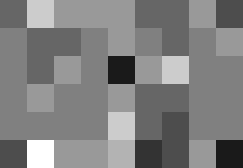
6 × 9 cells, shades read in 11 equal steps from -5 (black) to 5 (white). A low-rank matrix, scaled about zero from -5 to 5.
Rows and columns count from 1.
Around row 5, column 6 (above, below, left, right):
-1 -3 3 -2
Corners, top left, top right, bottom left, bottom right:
-1 -2 -2 -4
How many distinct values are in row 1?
4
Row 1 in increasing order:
-2 -1 -1 -1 1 1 1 1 3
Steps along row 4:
up down same up down same up same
